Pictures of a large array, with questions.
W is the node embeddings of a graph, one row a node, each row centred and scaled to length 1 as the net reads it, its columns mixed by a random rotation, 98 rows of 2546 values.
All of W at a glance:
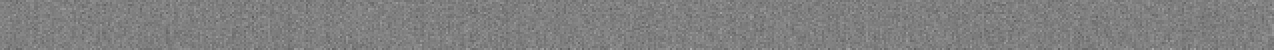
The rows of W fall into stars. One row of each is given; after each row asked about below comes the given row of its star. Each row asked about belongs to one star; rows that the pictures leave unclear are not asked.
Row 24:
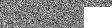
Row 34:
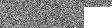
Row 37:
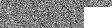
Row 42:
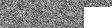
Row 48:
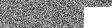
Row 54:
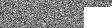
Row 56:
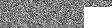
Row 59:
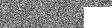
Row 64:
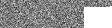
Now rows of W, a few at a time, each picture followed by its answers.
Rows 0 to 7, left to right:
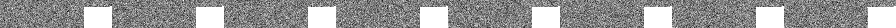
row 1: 64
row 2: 56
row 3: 42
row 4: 59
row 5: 54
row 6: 42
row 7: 59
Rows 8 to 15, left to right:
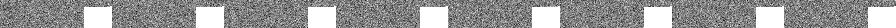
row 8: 64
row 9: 54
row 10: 37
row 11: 24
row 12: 34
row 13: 56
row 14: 54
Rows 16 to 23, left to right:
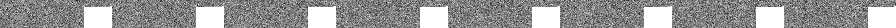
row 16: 34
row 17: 34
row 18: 56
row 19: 37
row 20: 24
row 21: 34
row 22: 42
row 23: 42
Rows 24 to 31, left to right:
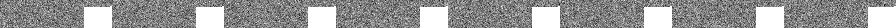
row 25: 54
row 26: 64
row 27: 56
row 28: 42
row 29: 37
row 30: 34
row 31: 34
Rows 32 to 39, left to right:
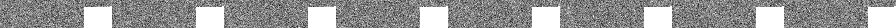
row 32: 34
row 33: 59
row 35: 59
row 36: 34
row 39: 64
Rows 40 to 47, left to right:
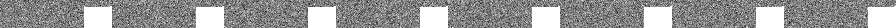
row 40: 56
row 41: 54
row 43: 42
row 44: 42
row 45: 34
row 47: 59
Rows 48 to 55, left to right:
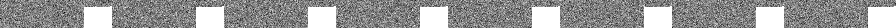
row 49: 42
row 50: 24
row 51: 56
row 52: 59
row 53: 34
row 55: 42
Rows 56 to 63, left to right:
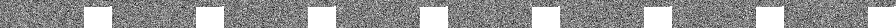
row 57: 56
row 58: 59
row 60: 54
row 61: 34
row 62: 37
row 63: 54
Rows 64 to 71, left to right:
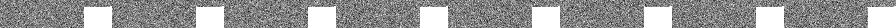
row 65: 56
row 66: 54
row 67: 24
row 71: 59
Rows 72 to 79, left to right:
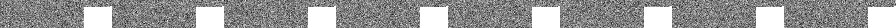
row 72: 54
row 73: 64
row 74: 24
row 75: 24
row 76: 54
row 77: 24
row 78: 64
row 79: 42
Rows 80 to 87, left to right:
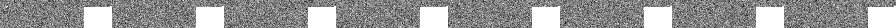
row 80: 34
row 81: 24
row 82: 37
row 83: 24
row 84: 64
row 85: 59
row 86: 24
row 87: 42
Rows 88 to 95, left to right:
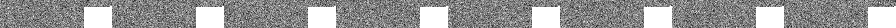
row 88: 37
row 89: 42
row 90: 54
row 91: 24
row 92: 37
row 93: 59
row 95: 54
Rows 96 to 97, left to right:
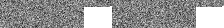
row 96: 48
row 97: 24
